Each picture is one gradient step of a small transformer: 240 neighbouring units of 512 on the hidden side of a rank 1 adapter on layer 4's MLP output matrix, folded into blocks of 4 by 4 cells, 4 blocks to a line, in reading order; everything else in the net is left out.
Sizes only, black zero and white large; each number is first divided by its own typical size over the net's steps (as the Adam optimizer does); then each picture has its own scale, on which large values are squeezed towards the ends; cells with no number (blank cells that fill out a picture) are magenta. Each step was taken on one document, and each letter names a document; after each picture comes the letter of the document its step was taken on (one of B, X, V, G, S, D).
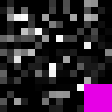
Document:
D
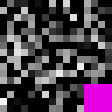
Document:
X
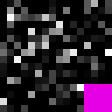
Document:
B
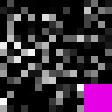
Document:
B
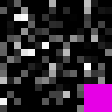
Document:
D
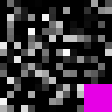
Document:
B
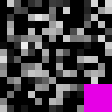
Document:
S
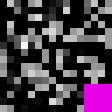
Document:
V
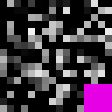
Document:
V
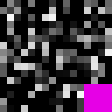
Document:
S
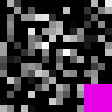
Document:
B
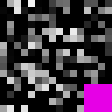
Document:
V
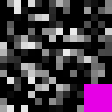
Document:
V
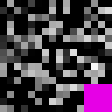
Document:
S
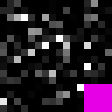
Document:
D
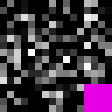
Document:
X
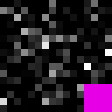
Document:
D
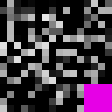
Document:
B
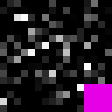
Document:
D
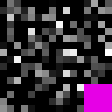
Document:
B
